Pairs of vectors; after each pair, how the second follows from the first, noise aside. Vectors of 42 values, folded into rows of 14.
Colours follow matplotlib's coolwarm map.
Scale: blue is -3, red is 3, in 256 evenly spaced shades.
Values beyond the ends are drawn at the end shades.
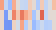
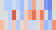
reversed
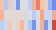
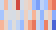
negated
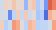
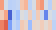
reversed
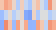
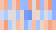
reversed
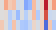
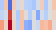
reversed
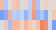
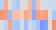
negated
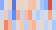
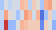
reversed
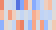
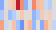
negated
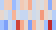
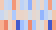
negated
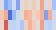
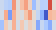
reversed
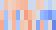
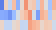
reversed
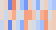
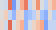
negated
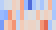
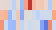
negated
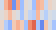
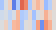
reversed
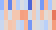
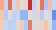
negated
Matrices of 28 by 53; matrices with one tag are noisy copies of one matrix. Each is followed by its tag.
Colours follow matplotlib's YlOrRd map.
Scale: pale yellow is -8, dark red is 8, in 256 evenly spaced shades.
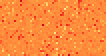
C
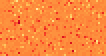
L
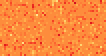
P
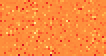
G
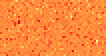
L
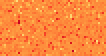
L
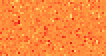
L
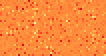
G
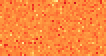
P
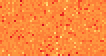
C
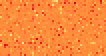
P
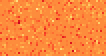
L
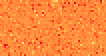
P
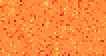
C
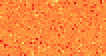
P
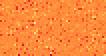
G
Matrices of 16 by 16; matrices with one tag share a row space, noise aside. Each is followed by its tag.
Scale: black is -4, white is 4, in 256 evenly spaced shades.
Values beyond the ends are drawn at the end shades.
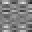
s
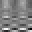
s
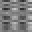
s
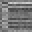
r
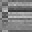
r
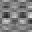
s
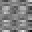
s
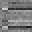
r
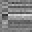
r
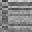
r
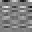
s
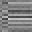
r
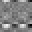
s
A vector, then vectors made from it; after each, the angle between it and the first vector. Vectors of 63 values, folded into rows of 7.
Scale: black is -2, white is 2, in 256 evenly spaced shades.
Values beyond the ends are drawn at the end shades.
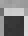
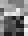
nearly parallel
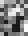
partly aligned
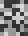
orthogonal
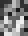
partly opposed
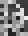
orthogonal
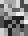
partly aligned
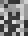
orthogonal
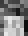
nearly opposite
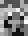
partly aligned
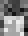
nearly opposite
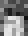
nearly opposite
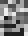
partly aligned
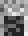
nearly parallel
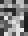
partly opposed
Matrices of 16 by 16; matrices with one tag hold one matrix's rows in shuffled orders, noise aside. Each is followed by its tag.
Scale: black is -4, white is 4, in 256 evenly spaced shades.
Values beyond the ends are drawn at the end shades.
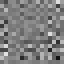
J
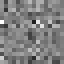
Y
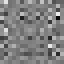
J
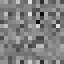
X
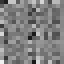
Y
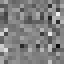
J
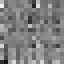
Y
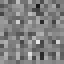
X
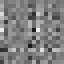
Y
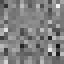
J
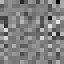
J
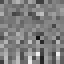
X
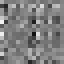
Y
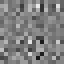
X
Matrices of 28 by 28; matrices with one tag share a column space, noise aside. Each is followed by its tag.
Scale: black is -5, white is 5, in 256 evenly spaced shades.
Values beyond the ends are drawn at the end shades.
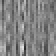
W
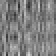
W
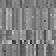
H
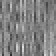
W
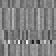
H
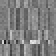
H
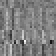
H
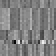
H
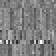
H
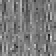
W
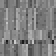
H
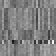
H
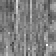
W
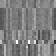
H
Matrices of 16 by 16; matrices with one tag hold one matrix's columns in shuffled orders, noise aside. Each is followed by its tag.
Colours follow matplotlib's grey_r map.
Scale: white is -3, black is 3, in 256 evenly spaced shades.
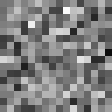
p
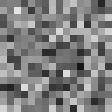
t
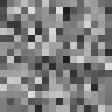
p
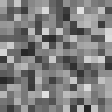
p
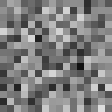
t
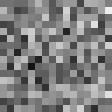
p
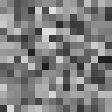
p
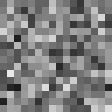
t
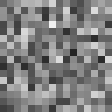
p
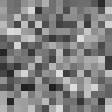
t
